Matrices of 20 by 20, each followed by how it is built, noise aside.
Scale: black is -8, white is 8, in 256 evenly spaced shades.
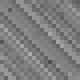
Toeplitz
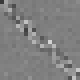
banded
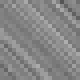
Toeplitz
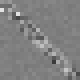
banded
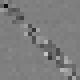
banded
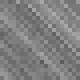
Toeplitz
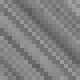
Toeplitz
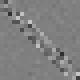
banded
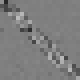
banded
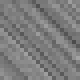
Toeplitz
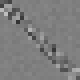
banded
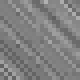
Toeplitz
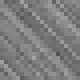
Toeplitz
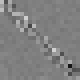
banded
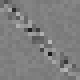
banded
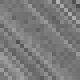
Toeplitz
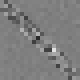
banded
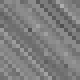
Toeplitz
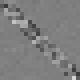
banded
